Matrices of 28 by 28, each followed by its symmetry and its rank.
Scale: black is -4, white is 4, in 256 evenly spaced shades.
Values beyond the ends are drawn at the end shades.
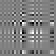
symmetric, rank one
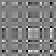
symmetric, rank one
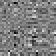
neither, rank five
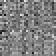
neither, rank five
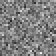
antisymmetric, full rank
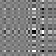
neither, rank one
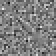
antisymmetric, full rank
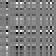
neither, rank one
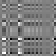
neither, rank one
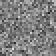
antisymmetric, full rank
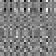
neither, rank two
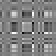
symmetric, rank one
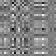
neither, rank two
